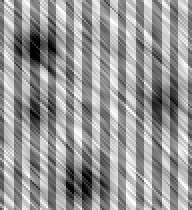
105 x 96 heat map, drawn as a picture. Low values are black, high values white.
On average the colour sits 60% of the way up the scale. Stripes running up and down repeat 11 times from left to right. There are four dips.
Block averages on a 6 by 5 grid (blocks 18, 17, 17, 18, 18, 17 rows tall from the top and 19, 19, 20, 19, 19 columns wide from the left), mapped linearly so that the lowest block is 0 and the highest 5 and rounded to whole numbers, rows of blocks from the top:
34454
00444
33531
23441
43354
42054
